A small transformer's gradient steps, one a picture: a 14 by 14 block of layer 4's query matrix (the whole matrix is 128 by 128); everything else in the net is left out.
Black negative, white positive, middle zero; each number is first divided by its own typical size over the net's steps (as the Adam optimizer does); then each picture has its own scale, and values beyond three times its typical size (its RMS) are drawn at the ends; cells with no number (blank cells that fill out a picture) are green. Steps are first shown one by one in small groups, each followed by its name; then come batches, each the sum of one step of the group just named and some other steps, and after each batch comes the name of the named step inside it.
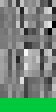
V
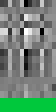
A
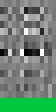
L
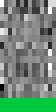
V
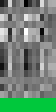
A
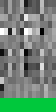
A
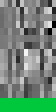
V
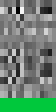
L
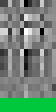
A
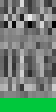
V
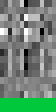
A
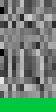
V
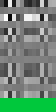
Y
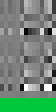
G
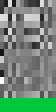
Y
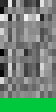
Y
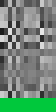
Y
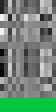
G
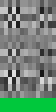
G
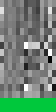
G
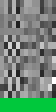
G
